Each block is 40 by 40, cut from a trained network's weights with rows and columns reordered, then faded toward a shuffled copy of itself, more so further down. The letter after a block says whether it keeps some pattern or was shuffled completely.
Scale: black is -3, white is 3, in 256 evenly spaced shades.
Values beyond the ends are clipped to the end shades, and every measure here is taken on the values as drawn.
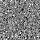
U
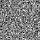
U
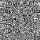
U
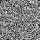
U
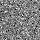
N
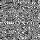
U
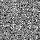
N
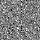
U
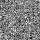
N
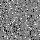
N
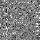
U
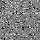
U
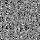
U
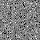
U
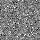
N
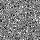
N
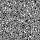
N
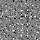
U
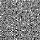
U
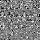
U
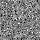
N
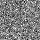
N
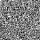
U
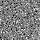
N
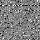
U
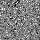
N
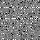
U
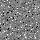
N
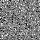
N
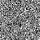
U
